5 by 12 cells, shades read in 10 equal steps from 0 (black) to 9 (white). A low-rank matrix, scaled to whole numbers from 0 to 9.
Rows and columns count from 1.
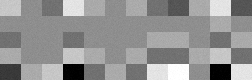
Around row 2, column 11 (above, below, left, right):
8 4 5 5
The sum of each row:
65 61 60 65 59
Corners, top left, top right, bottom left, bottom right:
7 3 2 8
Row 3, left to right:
4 5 5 4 5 5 5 6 6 5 4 6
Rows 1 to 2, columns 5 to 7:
6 5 6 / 5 5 5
